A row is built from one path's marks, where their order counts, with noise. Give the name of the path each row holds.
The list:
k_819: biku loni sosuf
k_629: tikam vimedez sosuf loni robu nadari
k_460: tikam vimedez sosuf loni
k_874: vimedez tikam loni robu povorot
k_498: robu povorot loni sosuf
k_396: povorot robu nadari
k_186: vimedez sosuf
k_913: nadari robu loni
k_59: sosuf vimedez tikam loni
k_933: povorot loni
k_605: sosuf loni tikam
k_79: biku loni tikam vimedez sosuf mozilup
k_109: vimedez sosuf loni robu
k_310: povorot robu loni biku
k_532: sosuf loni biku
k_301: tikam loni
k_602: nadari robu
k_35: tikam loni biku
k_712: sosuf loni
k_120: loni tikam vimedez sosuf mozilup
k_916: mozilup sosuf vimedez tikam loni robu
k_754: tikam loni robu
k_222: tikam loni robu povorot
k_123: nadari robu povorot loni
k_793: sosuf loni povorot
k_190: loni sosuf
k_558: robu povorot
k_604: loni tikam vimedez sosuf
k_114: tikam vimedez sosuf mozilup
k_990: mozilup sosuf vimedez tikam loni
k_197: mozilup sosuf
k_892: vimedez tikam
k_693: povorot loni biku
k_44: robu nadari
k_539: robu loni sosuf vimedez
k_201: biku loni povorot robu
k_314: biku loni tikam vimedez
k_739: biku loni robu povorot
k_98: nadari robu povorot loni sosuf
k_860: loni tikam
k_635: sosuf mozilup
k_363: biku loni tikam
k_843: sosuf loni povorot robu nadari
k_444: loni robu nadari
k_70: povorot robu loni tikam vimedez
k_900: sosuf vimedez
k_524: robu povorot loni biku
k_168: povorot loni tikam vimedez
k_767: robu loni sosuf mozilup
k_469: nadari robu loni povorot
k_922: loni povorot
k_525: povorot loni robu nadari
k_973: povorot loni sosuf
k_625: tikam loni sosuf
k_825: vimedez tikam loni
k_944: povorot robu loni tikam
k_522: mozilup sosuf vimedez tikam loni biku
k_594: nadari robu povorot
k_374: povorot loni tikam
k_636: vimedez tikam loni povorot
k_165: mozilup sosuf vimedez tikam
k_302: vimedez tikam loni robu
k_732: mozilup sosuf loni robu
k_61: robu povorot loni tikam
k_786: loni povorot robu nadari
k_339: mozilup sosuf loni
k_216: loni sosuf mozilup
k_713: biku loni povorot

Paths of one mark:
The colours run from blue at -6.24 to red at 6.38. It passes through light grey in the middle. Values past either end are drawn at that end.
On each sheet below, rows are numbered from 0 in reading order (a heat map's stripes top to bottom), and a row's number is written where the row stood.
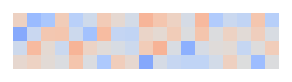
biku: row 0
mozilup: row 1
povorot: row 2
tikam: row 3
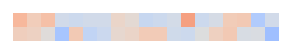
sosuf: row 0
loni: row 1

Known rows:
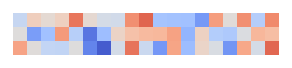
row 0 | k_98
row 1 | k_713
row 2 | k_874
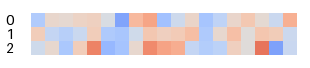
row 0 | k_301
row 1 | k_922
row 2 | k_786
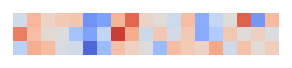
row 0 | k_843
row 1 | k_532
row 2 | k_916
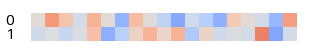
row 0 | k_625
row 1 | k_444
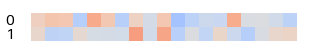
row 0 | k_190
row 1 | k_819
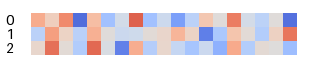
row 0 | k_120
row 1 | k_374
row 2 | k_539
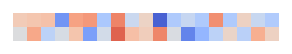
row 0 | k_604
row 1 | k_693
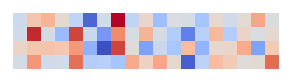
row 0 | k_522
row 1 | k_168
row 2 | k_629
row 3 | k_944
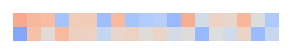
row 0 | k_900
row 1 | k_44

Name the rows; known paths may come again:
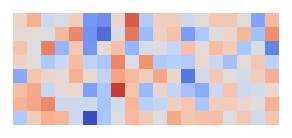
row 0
k_754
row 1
k_222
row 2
k_216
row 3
k_314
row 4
k_933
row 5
k_35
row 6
k_605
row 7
k_732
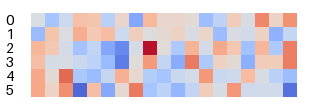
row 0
k_594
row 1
k_44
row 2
k_302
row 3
k_636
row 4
k_635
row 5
k_120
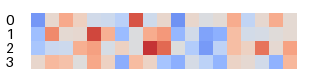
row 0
k_990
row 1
k_498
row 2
k_123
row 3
k_625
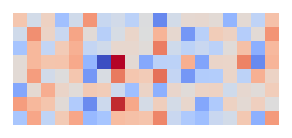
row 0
k_186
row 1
k_374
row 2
k_396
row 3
k_629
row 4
k_693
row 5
k_197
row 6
k_532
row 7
k_525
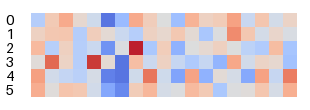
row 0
k_916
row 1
k_860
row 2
k_79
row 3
k_539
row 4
k_874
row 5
k_793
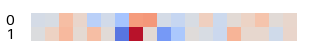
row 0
k_712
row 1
k_460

